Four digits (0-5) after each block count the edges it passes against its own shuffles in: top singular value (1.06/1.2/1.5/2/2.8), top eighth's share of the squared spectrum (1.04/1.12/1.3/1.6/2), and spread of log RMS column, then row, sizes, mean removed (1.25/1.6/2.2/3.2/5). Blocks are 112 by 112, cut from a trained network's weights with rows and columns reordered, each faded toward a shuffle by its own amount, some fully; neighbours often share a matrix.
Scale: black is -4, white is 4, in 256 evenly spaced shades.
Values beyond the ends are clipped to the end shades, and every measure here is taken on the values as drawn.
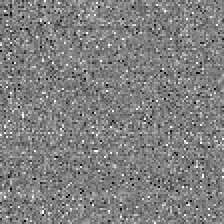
1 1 1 0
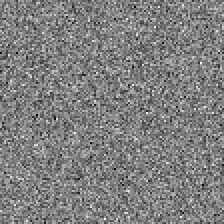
0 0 0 0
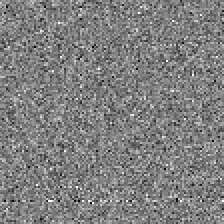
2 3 1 2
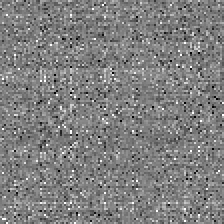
3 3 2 0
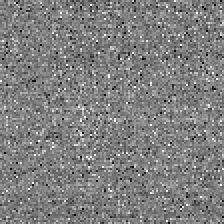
2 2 1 0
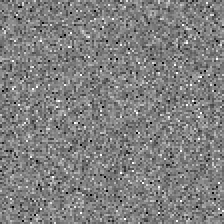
0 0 0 0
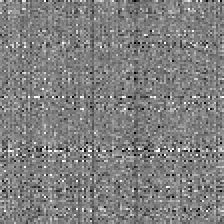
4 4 1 4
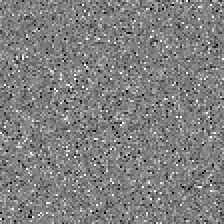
0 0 0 0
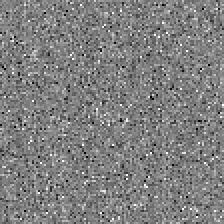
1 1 0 0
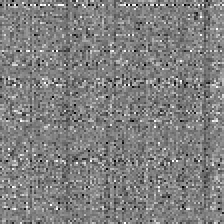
3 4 0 4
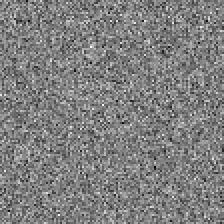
3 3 1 1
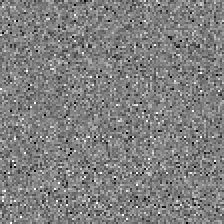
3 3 1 2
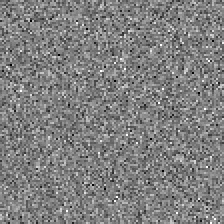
2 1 0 0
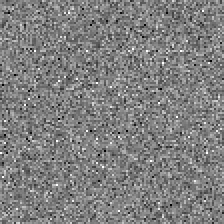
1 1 0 0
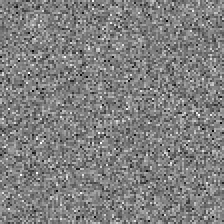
0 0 0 0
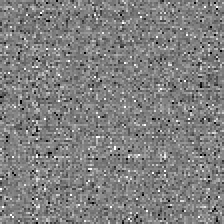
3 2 2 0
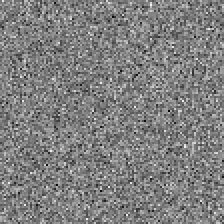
0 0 0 0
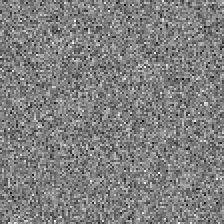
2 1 0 0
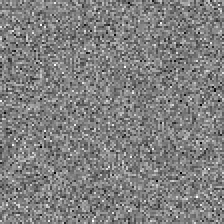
2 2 1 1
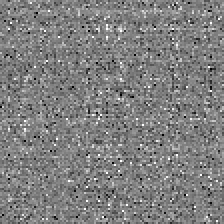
3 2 2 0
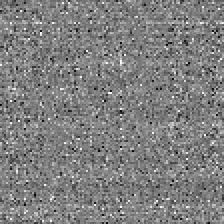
3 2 2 1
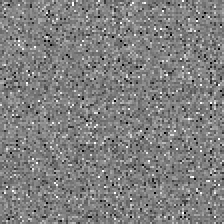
2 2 1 0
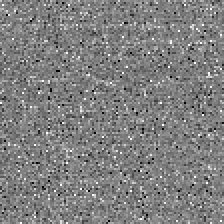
2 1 1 0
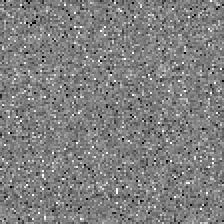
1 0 0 0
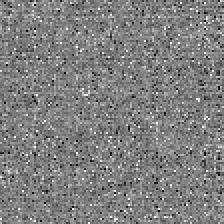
2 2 1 0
